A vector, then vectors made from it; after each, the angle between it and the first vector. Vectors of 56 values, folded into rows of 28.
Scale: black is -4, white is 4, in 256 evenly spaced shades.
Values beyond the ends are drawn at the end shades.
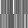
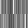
nearly parallel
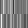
partly opposed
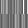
orthogonal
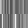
partly aligned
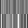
partly opposed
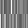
orthogonal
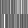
orthogonal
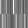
nearly parallel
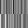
partly opposed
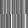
orthogonal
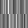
partly opposed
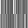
nearly parallel
